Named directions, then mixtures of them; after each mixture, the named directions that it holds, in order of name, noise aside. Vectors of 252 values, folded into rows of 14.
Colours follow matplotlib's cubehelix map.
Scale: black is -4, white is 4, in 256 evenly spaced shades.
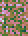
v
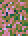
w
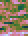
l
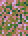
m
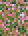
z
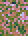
z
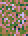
m, z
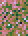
m, w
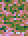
l, v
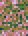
l, m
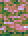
l, v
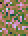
l, w, z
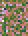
v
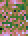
l, m, w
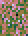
m, z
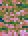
l, v, w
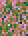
m
